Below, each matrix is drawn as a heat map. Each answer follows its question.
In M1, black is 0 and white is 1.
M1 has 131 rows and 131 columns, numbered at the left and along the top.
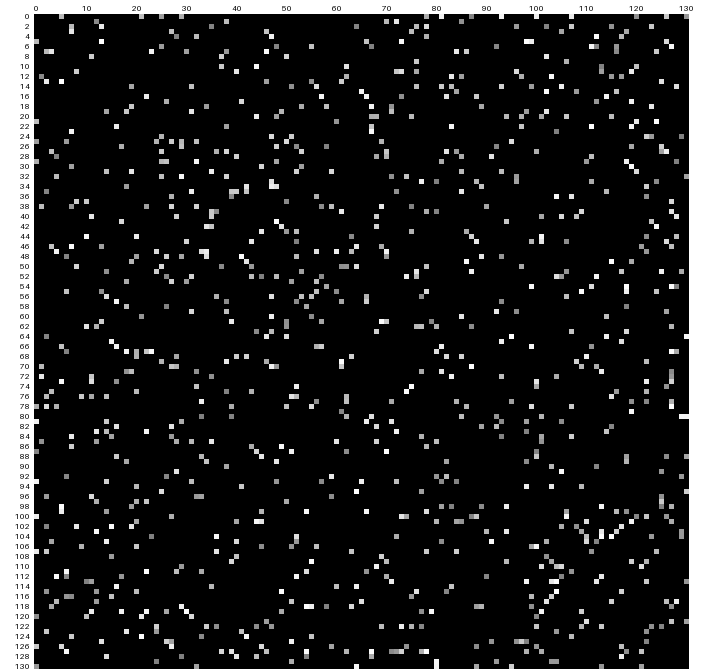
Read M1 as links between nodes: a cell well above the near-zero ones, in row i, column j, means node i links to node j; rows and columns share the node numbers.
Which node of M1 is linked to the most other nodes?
node 127
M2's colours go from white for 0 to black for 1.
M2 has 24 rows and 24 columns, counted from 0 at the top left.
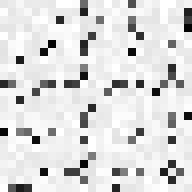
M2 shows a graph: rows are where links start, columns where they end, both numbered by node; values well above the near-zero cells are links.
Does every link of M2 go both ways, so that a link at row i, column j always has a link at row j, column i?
yes
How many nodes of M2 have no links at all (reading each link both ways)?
1
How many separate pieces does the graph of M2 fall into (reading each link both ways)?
2
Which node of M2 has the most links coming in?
node 10
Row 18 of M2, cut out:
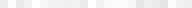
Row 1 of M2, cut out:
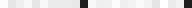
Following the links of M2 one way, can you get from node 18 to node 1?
no
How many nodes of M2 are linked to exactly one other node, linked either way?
4
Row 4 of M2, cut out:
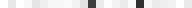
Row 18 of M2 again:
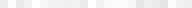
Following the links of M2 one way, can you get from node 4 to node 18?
no
